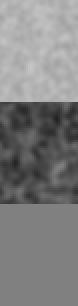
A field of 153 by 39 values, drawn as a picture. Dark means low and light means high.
It is made of 3 by 1 panels. Panel 1,1: high, blotchy, faint in contrast. Panel 2,1: low, blotchy. Panel 3,1: middling, flat.
